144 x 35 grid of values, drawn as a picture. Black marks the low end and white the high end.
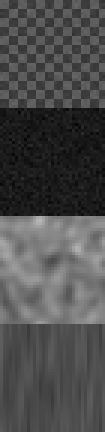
It is made of 4 by 1 panels. Panel 1,1: low, checkered. Panel 2,1: very low, fine-grained, faint in contrast. Panel 3,1: middling, blotchy. Panel 4,1: low, streaked downward, faint in contrast.
